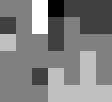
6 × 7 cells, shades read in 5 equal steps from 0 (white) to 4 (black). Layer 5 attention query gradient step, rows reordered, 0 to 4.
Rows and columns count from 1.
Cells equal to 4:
1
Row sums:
17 16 14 13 13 10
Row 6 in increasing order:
1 1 1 1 2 2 2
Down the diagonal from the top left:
2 2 2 2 2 1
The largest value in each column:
3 2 3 4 3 3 3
